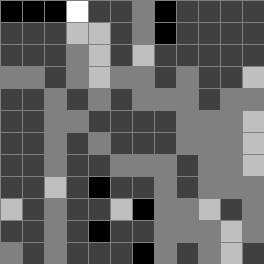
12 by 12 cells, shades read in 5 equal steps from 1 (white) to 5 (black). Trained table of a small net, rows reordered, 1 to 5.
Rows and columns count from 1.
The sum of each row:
48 44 43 38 41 41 41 40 43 39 42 43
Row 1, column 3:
5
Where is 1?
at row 1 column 4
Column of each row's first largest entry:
1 8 1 3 1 1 1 1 5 7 5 7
